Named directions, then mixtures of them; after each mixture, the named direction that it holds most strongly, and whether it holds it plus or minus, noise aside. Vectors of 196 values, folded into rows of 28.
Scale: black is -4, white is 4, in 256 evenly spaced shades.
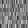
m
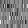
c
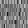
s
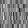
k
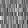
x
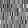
c, plus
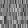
x, plus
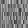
k, plus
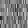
x, minus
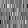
c, minus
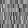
k, plus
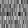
s, plus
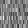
k, plus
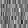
k, minus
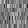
c, minus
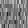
s, plus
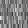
x, plus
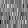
c, minus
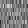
c, minus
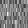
s, minus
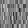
k, plus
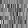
x, minus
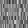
s, minus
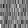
m, minus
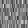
m, plus
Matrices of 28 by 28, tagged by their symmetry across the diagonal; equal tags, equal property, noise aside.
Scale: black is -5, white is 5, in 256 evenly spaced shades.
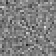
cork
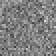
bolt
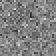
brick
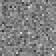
bolt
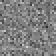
cork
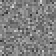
cork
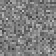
bolt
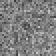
brick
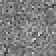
brick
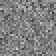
bolt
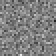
cork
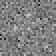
brick
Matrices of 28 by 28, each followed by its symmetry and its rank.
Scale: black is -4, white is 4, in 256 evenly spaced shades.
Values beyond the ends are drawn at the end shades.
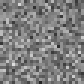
neither, full rank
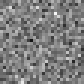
neither, full rank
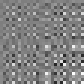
symmetric, rank two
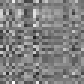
neither, rank three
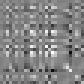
symmetric, rank three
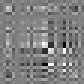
symmetric, rank two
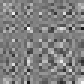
symmetric, rank three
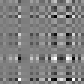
neither, rank one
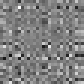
neither, rank three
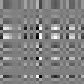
neither, rank one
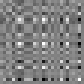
symmetric, rank two
